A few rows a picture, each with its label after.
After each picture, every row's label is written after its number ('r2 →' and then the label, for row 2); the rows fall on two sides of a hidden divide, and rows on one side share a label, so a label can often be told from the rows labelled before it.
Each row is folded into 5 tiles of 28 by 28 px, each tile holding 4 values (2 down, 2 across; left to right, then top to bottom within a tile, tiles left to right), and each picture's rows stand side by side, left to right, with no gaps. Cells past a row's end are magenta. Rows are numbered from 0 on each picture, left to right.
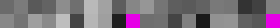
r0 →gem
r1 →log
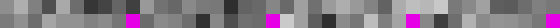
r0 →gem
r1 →log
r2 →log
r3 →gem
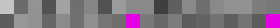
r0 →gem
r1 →log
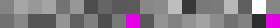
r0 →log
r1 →gem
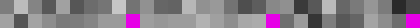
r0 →gem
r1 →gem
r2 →log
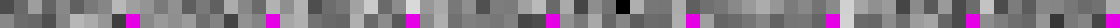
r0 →gem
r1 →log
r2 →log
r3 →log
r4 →log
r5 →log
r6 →log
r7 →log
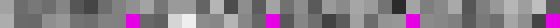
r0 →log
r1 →gem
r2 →log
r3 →gem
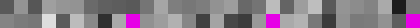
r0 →log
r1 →log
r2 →log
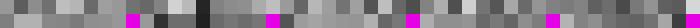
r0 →gem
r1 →log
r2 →gem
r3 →log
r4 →log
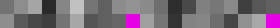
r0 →log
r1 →log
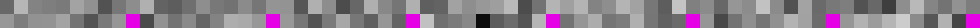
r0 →log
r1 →gem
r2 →log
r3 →log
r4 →gem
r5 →gem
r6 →gem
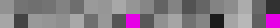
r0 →gem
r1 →gem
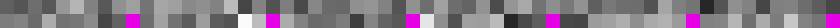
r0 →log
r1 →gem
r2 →log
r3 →log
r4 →gem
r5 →gem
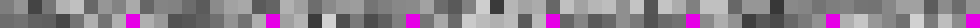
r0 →log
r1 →log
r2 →log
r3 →gem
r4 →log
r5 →log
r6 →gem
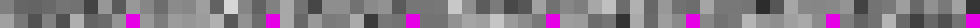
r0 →log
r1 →gem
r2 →log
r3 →gem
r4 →log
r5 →gem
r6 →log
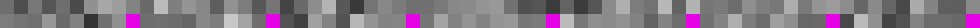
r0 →log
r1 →gem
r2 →gem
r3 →gem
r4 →log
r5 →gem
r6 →log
